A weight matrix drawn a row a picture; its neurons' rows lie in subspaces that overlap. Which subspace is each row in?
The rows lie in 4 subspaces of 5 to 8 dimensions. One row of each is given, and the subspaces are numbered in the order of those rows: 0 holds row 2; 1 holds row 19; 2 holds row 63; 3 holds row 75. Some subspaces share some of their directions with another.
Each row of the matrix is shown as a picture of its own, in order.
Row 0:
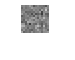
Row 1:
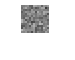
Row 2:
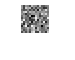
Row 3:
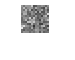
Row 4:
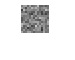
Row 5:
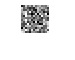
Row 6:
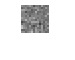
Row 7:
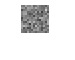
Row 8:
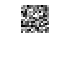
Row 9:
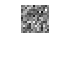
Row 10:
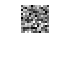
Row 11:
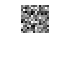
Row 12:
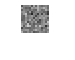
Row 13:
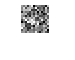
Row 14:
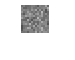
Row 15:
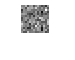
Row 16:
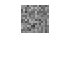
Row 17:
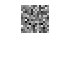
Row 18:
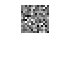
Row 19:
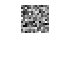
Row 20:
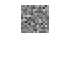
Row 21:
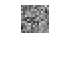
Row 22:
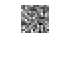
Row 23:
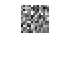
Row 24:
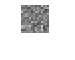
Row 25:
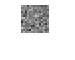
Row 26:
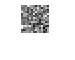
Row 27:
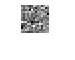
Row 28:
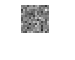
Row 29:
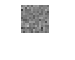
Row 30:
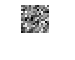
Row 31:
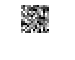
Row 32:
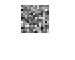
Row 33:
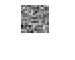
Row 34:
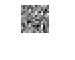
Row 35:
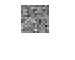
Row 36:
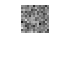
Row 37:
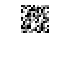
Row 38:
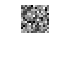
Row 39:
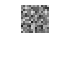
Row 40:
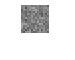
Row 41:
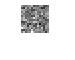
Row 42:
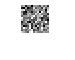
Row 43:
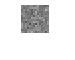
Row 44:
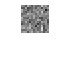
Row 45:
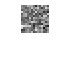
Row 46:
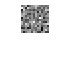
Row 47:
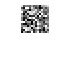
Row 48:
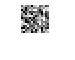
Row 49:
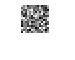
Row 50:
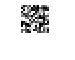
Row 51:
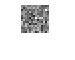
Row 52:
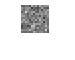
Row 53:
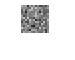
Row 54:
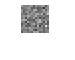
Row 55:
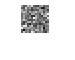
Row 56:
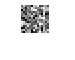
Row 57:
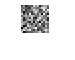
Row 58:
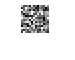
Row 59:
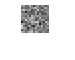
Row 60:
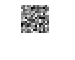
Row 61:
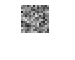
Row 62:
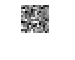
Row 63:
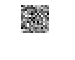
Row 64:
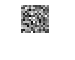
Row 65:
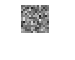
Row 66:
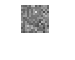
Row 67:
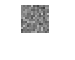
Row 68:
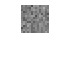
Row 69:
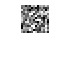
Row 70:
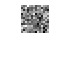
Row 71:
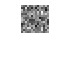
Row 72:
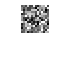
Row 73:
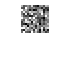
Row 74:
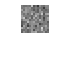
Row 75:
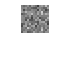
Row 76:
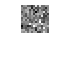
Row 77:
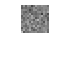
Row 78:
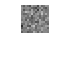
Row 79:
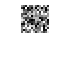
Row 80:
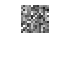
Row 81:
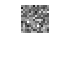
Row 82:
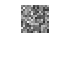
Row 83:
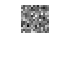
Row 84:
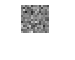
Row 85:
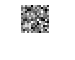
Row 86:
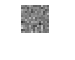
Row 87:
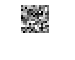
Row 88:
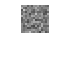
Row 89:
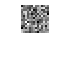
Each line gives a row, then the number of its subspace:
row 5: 2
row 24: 3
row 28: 0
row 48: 2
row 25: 1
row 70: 3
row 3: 0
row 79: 0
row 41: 0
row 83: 0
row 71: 0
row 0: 1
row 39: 3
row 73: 2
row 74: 3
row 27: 2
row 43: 0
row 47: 2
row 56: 2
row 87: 1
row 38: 3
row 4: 1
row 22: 2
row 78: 3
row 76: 1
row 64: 2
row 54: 2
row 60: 2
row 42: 0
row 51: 0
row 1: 3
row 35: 2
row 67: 3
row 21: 3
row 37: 1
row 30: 3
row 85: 1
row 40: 2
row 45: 3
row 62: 0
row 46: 1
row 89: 2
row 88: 1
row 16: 1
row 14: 3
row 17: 2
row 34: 1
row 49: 1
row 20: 2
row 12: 2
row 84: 0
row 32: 0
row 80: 0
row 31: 2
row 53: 1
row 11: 3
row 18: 2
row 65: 2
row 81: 1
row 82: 0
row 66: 1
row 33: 0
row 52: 1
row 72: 3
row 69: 1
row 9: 1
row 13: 0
